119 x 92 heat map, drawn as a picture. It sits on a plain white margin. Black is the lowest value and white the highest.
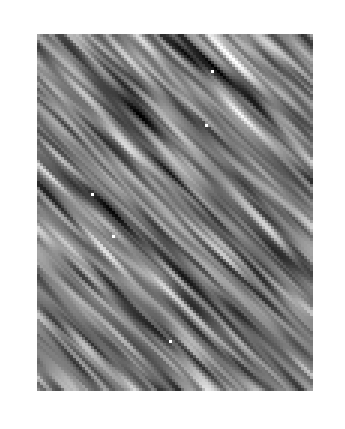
There are five isolated cells, each far higher than the cells round it. On average the colour sits 50% of the way up the scale. Neither half mirrors the other. No single row or column stands out from its neighbours. The values follow a bell shape. There is no overall slope.
